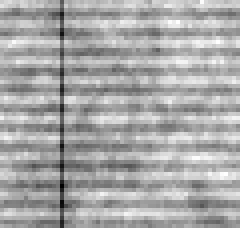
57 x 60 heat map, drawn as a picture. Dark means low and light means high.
Column 16 stands out from the rest. Streaks run across, left to right. Horizontal stripes repeat 12 times down the table. The ninth with the lowest average is the bottom left.
